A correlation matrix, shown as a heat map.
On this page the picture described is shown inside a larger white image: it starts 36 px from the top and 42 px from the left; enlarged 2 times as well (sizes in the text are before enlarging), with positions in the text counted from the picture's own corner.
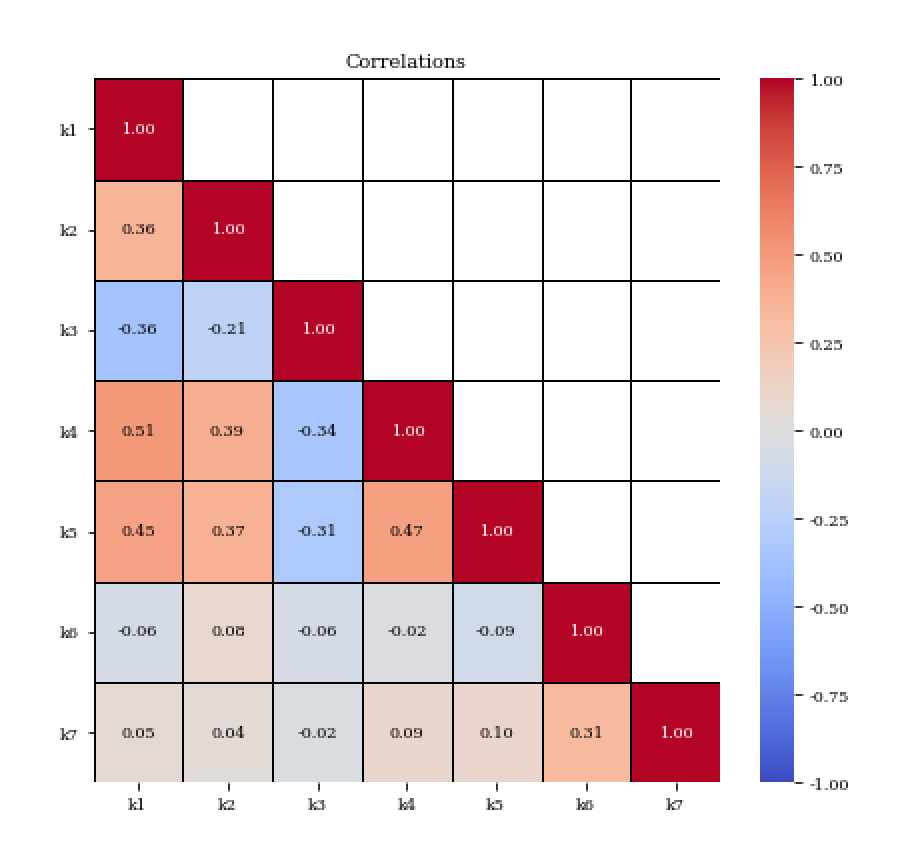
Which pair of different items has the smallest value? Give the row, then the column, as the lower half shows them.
k3, k1
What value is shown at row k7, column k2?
0.04
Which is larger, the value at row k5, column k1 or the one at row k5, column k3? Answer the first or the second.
the first
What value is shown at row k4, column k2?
0.39
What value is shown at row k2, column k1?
0.36
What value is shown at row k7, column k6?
0.31
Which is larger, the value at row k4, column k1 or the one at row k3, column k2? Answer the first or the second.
the first
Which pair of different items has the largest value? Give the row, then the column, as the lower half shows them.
k4, k1
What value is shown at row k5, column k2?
0.37
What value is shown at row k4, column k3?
-0.34
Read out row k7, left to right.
0.05 0.04 -0.02 0.09 0.10 0.31 1.00
